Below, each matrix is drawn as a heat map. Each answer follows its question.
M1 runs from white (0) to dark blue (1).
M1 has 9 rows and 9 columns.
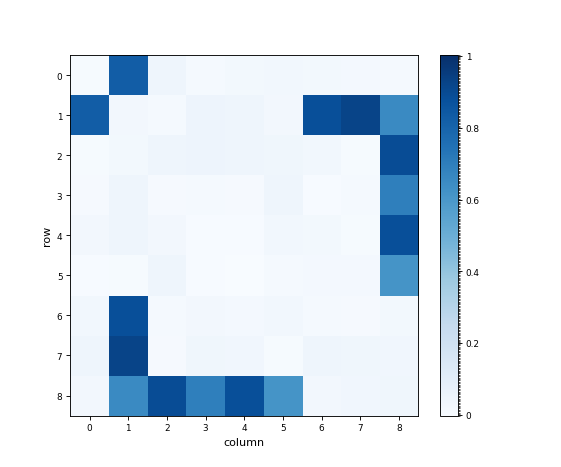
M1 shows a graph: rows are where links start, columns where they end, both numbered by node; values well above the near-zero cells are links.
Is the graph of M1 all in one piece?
yes
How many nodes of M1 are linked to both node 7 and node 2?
0
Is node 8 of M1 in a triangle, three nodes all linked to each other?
no
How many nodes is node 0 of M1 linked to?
1
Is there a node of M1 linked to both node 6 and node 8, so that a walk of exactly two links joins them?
yes
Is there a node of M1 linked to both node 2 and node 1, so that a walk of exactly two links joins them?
yes
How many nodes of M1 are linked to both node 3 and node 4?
1
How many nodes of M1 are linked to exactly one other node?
7
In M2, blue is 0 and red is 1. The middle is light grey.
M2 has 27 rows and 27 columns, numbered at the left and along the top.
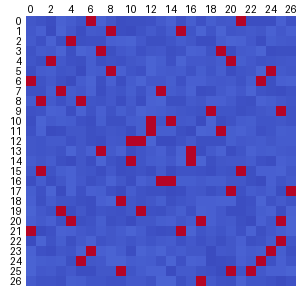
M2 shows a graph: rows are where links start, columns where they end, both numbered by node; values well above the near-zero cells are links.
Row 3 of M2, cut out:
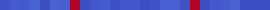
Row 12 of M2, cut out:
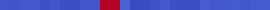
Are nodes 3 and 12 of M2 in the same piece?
yes
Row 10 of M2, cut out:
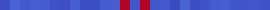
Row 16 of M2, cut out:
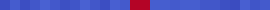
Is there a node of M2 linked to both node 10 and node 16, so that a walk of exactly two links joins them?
yes
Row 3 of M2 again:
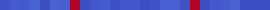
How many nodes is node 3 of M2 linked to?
2
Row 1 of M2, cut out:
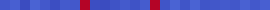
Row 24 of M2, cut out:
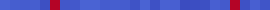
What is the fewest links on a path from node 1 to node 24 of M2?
3
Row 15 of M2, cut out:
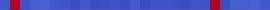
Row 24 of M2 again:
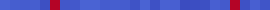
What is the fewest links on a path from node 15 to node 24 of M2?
4
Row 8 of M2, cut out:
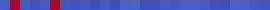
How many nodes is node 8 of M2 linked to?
2
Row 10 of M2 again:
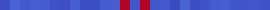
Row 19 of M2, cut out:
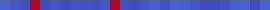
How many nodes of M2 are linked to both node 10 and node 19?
0
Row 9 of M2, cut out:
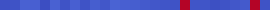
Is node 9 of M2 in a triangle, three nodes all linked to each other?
no
